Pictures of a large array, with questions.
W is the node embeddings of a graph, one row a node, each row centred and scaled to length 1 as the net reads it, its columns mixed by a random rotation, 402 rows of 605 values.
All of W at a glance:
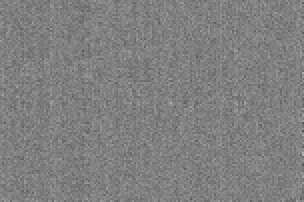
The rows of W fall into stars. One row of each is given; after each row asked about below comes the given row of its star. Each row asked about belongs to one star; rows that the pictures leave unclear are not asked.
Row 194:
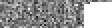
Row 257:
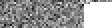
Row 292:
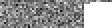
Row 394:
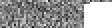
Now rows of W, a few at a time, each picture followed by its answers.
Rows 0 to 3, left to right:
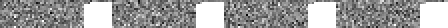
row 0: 194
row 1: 394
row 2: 257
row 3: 394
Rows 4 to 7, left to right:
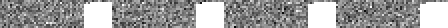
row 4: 257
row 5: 194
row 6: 292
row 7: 394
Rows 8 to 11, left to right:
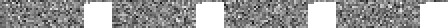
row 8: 257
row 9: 257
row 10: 194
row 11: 292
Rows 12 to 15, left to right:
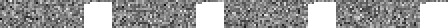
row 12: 194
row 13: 194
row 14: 257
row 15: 257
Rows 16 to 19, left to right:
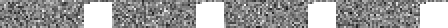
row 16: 194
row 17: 292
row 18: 292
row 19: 257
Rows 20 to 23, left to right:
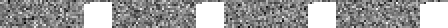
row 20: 257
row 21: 194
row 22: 292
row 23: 257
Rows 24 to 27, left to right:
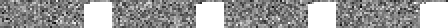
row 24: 292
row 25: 292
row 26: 394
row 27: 257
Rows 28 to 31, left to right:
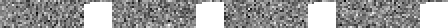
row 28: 394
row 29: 394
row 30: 257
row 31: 257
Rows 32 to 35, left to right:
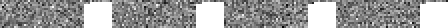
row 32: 257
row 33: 292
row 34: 194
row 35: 292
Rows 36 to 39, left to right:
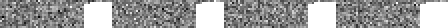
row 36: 257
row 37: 394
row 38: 194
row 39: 257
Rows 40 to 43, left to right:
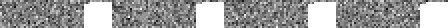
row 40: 292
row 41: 194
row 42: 257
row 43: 394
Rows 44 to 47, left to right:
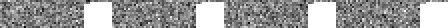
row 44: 292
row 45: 292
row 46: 292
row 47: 194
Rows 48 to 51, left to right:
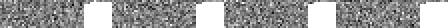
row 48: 194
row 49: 394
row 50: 292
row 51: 257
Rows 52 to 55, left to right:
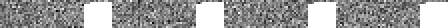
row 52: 257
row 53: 394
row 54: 394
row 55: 292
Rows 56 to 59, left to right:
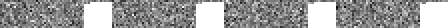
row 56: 257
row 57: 257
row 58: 194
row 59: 194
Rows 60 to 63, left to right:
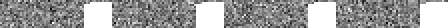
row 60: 394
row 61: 394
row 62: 257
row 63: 394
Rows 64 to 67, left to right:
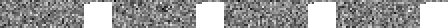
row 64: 257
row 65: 394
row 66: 257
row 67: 194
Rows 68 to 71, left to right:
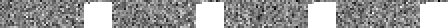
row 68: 257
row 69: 194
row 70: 394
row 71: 257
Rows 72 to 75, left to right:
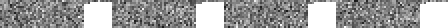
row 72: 257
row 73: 194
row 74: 394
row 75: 257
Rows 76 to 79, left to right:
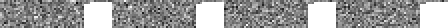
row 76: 292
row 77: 292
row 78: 194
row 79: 194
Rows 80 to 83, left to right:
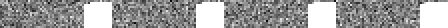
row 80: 257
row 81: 292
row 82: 292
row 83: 394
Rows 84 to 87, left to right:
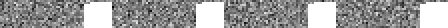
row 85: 394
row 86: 194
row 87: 394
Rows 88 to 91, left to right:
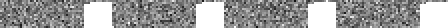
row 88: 257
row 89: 394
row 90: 394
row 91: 194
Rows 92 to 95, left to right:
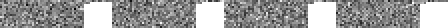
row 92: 394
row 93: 194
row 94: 292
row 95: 257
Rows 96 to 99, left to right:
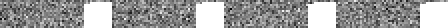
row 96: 257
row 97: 194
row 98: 292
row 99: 394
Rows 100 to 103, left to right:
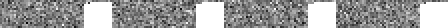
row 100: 257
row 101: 292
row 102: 194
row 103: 257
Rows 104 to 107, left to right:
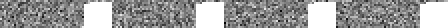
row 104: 394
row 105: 194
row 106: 257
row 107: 194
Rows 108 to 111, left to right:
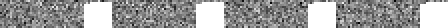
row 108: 257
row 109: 194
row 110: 292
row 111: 194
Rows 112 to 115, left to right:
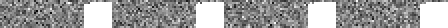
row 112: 194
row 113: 257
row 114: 257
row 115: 194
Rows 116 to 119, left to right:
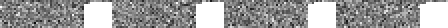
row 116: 292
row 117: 292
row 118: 257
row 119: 194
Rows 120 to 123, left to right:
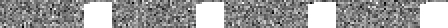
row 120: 394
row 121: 394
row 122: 292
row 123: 257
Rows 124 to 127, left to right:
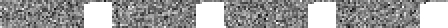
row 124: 292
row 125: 292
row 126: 394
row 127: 194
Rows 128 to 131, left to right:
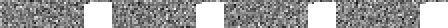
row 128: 292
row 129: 394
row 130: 257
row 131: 394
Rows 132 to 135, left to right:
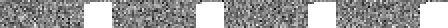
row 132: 257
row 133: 292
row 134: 394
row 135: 394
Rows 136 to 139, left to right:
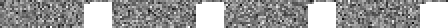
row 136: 194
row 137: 292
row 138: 292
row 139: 292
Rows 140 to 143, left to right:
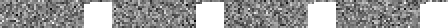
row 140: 394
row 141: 292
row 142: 257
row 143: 194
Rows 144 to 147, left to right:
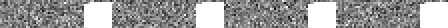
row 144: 292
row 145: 257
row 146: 394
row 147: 292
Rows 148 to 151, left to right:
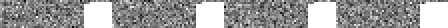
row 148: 292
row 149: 292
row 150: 394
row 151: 292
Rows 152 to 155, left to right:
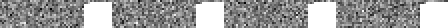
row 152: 394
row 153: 394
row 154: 394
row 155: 292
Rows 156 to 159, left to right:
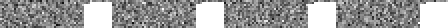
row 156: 292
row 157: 194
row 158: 194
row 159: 194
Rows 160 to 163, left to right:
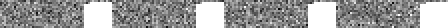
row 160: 292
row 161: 292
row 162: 292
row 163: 394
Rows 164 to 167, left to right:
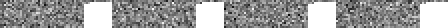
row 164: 194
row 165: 257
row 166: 194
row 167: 257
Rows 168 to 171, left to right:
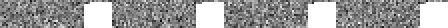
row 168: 292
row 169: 394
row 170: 194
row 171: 394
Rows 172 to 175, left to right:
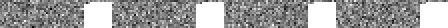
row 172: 394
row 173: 257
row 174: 292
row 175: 394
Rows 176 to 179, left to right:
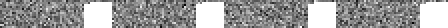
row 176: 257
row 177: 194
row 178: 292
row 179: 257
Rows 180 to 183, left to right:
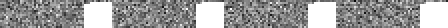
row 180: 194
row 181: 292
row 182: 194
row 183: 292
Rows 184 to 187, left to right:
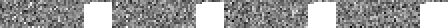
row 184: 194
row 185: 194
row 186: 194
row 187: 292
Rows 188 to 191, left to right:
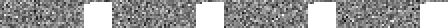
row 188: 194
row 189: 194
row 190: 194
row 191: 292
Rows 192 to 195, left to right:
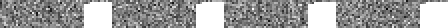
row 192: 394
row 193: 394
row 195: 394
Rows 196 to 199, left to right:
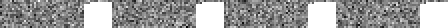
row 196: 394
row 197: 257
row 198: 257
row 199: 257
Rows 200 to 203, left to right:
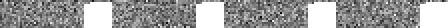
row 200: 257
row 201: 292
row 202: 194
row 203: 194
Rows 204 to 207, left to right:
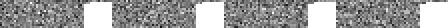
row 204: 194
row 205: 194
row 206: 194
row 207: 194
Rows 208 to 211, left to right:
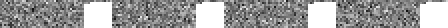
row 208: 194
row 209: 194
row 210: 292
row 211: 194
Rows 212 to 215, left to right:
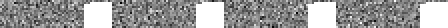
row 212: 394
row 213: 194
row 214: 194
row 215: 394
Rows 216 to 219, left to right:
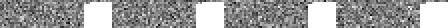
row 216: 194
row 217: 257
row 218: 292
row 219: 292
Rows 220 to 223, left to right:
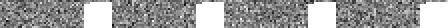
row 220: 257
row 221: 194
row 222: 292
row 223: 194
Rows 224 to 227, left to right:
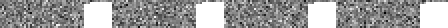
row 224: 394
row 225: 194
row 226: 292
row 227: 292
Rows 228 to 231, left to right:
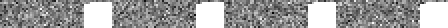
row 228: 257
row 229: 292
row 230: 292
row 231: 394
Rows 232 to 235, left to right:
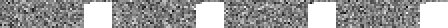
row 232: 194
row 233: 394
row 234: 292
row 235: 194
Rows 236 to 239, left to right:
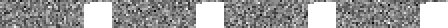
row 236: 257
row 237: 292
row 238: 394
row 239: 194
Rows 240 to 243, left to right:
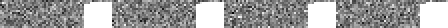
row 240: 257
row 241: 394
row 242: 194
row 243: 194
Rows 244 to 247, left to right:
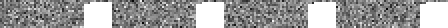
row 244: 194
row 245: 257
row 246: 257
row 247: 394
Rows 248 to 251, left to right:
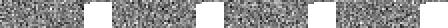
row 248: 194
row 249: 394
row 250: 194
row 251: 394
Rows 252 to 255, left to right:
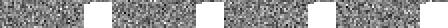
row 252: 194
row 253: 394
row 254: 194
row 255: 194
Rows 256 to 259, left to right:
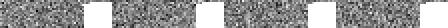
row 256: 292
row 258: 394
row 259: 394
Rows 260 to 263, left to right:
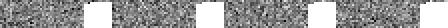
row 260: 257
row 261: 194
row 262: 394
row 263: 194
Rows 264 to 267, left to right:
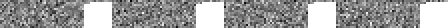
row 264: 394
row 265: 257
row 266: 394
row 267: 257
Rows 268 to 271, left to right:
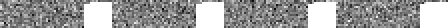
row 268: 292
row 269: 394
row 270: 394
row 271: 292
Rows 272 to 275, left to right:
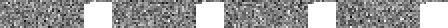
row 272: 194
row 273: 292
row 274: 292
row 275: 257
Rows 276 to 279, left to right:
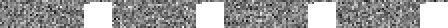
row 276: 394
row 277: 292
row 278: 257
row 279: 292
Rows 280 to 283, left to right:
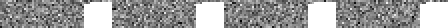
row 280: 194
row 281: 194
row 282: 194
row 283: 194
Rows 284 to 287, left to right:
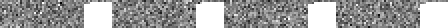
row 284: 394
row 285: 292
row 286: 257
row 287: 394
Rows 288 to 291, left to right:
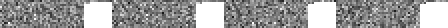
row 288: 292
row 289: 257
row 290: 257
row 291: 257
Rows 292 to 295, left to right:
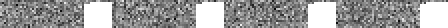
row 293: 194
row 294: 394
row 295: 257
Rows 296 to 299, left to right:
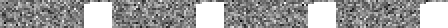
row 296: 292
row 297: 292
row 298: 257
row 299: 394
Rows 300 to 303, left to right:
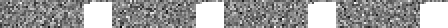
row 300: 194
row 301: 394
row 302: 257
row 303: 292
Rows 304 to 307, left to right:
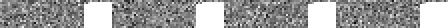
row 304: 292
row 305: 257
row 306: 394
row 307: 394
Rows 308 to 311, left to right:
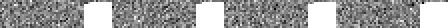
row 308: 394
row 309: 394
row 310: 394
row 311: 292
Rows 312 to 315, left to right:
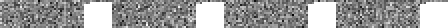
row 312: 292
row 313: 257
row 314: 292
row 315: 257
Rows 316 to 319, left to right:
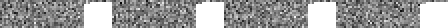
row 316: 257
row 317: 194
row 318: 257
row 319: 257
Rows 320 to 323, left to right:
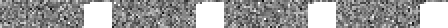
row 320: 394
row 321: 257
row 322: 292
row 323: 292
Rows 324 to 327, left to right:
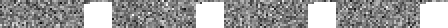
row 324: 394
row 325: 257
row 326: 394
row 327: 257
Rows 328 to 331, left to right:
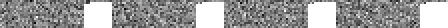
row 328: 292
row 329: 257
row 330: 257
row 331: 257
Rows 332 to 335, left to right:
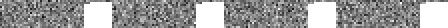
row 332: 394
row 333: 194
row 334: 257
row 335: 292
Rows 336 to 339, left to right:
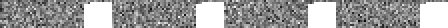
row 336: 194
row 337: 394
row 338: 292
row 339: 257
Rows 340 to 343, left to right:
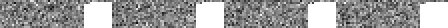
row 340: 394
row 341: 257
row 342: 257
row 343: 292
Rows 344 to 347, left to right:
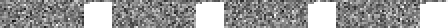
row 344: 394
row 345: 257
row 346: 194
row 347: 194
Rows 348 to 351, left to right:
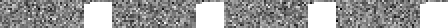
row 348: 394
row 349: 394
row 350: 292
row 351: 394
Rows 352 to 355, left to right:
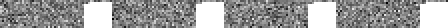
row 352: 292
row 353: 194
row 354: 292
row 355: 292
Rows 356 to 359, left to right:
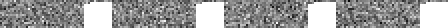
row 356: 194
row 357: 257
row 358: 394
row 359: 257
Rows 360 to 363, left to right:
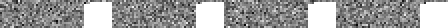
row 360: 394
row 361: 292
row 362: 194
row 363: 257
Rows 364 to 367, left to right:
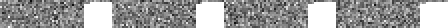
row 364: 292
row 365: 292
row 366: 394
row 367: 194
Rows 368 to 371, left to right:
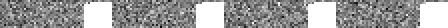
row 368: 257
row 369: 194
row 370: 257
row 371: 394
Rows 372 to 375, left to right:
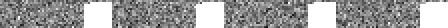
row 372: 257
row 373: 257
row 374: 292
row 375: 394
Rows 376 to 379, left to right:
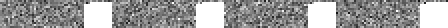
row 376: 292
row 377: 257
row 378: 292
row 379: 257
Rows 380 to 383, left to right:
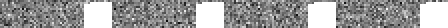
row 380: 257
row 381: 194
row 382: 394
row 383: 194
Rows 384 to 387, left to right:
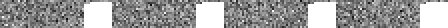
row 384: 394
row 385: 194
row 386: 194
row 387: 257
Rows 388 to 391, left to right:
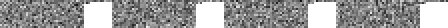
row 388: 292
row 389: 257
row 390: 257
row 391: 292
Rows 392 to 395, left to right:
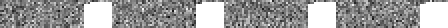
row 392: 257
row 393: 292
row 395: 194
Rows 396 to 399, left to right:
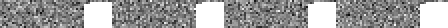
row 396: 292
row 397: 394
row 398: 292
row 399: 394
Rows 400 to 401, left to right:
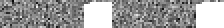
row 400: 194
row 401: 394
